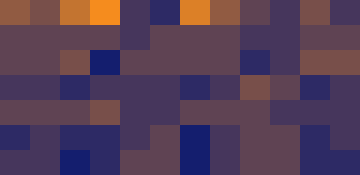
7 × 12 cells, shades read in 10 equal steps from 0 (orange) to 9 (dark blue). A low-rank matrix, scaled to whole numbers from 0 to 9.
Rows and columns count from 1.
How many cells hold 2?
1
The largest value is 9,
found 4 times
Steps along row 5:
same same down up same down same same up same same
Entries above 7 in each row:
1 0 2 3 0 5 5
